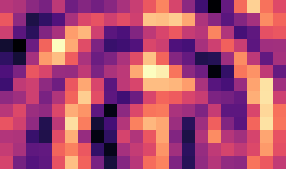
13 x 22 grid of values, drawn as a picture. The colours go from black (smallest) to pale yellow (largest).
Concentric rings centre on the bottom middle. Stripes running up and down repeat 3 times from left to right. No single row or column stands out from its neighbours.
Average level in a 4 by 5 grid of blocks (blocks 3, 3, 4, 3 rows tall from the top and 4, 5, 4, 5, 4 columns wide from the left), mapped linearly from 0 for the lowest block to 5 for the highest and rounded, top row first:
0 2 4 2 4
0 3 5 0 3
2 3 5 2 5
0 2 4 1 4
